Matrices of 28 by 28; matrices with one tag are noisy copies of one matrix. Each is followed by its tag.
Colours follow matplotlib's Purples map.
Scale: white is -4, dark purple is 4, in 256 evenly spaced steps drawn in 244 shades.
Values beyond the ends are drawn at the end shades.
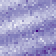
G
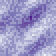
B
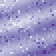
G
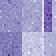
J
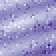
G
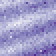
G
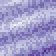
G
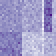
J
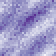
B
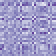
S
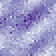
B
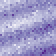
G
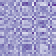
S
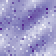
B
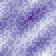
B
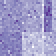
J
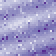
G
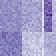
J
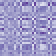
S
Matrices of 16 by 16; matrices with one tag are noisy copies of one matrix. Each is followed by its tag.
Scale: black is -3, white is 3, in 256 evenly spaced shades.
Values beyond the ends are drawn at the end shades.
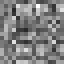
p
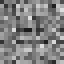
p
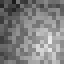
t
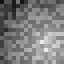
t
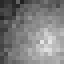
t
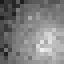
t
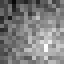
t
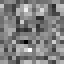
p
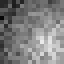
t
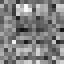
p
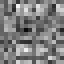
p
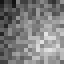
t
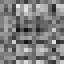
p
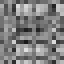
p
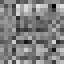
p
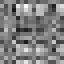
p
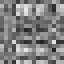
p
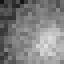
t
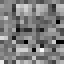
p
